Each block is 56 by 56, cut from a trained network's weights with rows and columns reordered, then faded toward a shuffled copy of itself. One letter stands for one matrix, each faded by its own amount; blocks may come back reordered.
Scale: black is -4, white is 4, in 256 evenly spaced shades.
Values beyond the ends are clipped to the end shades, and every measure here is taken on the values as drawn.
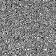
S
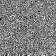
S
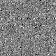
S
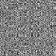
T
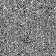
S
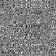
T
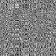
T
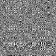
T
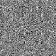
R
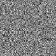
R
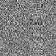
R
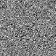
R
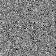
S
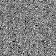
S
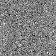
S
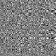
T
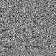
R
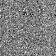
S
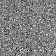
S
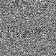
R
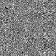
R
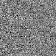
R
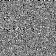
S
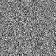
R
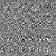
T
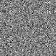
R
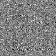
S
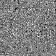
S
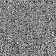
S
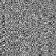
T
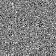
S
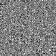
S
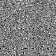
S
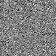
S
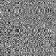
T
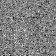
S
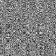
R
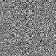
R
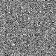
S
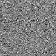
R
